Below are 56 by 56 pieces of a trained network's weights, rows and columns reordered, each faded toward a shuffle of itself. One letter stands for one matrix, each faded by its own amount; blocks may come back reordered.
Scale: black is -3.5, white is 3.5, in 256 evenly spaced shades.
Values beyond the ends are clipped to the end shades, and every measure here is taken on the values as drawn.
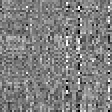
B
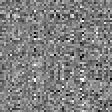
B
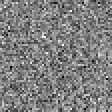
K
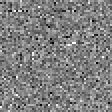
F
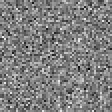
F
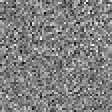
K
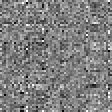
B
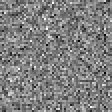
K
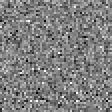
F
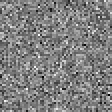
F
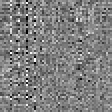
B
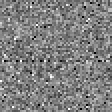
F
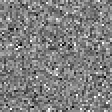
F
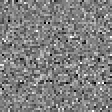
F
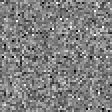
F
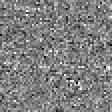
F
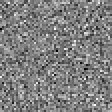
K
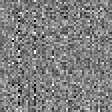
B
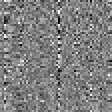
B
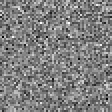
K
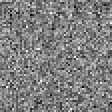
K
